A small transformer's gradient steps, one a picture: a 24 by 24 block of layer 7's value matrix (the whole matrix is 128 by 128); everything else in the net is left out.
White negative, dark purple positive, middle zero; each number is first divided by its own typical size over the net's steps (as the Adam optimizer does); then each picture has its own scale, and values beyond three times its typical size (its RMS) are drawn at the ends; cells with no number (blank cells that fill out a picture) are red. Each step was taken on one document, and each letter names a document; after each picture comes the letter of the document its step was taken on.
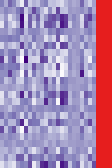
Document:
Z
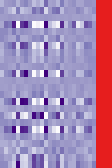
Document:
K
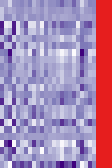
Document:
Z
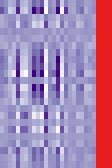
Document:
K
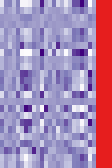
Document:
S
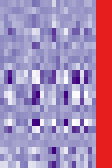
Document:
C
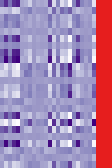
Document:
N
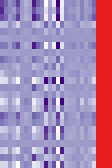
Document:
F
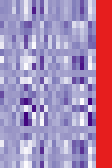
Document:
S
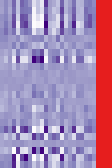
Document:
K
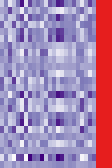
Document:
Z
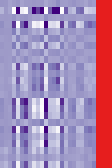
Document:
K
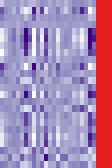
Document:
S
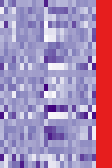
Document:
N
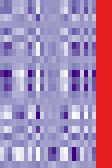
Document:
C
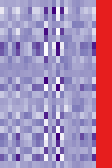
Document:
F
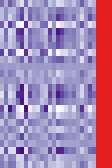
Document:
Z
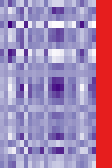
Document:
Z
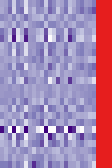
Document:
K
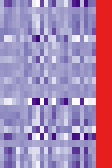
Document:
C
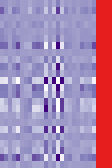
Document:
F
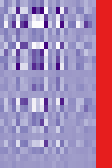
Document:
K
